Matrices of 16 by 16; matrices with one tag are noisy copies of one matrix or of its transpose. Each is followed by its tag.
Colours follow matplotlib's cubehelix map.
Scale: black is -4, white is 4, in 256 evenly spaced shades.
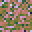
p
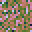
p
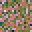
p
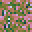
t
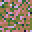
p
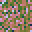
p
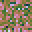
t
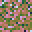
p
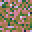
p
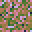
p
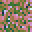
t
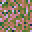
p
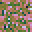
t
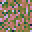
p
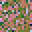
p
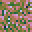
t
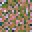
p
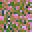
t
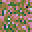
t
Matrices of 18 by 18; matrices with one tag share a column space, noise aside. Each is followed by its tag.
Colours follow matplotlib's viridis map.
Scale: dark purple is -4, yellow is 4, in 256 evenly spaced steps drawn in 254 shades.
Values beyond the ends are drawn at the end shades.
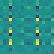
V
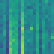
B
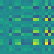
V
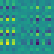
V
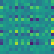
V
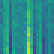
B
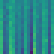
B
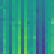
B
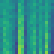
B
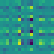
V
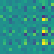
V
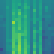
B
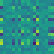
V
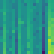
B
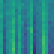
B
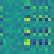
V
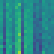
B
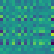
V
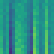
B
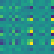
V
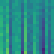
B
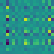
V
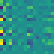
V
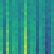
B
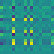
V
